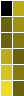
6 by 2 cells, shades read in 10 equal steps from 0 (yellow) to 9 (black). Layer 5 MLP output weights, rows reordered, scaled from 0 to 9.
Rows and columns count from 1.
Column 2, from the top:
2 3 4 5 4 5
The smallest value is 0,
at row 6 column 1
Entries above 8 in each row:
1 0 0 0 0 0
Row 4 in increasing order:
2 5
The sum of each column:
22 23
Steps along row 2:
down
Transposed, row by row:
9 5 5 2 1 0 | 2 3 4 5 4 5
